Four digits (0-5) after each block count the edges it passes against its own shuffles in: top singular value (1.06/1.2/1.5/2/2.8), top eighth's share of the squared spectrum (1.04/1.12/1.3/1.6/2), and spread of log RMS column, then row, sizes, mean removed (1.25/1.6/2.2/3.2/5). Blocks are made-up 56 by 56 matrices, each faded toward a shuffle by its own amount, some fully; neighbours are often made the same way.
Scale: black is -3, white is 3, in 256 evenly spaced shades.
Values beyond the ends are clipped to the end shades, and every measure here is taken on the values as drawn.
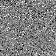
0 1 0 1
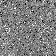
0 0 0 0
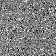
0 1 0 2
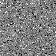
0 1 0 1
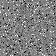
1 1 0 0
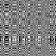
5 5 4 4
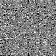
3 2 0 1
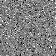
0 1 0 0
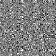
3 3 2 1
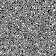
0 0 0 0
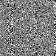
1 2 3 0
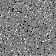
1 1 0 1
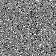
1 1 0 0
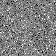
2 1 0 0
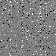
3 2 1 0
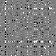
4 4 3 2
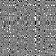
4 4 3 2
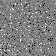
2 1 0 0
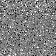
0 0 0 1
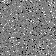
0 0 0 0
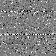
2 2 0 2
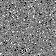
0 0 0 0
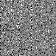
1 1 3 0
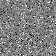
0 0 0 0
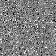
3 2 1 1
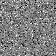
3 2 0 1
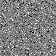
1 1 0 0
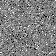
0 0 0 0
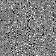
1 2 2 0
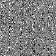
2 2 2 0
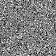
0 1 1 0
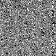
1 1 2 0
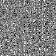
1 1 2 0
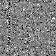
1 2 2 0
